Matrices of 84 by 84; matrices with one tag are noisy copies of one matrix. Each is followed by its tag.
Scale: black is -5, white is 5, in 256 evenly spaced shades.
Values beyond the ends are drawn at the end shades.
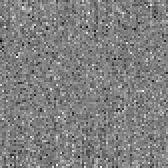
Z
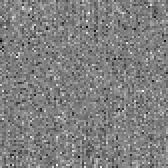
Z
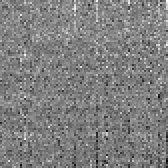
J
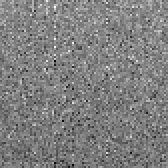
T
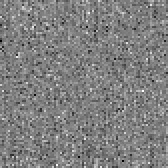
Z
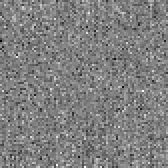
Z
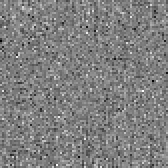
Z
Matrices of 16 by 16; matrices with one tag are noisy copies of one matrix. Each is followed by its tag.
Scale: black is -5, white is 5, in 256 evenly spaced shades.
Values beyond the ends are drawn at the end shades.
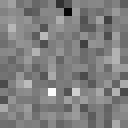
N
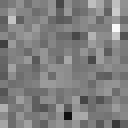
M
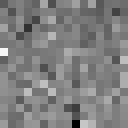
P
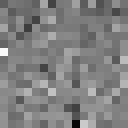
P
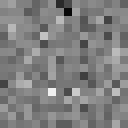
N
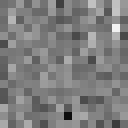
M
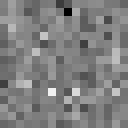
N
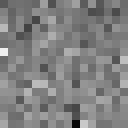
P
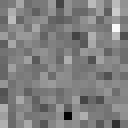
M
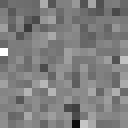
P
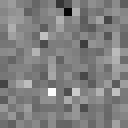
N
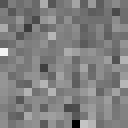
P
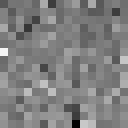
P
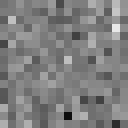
M
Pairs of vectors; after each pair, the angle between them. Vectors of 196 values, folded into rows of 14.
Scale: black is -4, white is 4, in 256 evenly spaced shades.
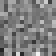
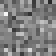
partly aligned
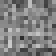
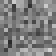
nearly opposite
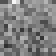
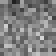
nearly opposite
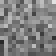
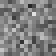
orthogonal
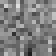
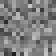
partly opposed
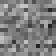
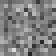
partly aligned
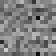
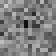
orthogonal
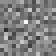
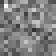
orthogonal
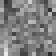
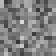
partly aligned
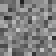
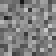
nearly parallel
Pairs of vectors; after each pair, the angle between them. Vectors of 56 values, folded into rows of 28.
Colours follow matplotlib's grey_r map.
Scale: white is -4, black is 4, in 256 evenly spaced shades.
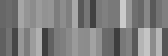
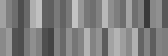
orthogonal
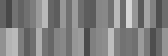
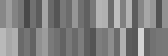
partly aligned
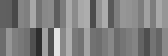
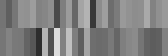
nearly parallel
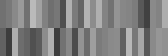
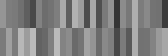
partly opposed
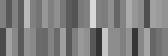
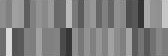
orthogonal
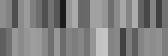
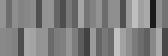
orthogonal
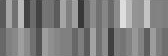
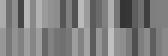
nearly opposite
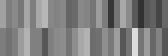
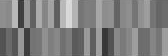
orthogonal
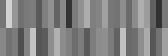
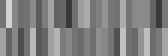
nearly parallel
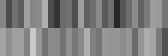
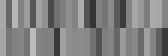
partly aligned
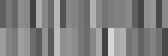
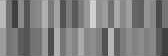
partly aligned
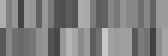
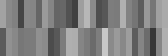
nearly parallel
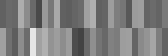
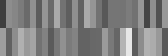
partly aligned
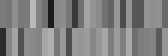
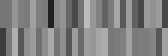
nearly parallel
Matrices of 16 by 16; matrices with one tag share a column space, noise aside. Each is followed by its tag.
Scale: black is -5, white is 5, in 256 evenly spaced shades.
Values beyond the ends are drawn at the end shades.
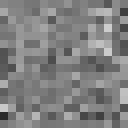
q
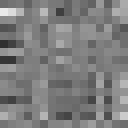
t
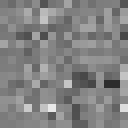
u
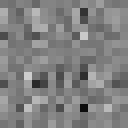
u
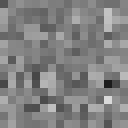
u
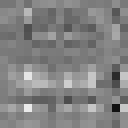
u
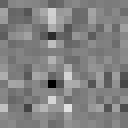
u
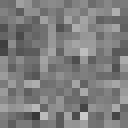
q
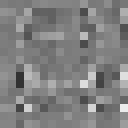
u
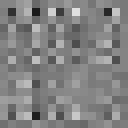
t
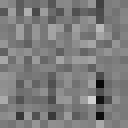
t
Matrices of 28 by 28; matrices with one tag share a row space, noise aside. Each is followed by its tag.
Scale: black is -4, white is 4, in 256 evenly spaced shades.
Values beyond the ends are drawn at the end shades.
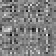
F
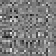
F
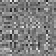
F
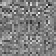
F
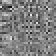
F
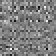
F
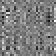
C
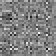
F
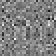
C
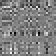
F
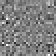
C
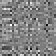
F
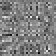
F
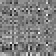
F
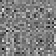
C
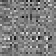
F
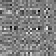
F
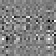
C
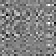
C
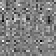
C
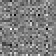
F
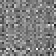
C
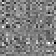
C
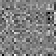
C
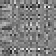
F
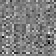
C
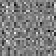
C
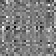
C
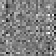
C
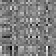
F
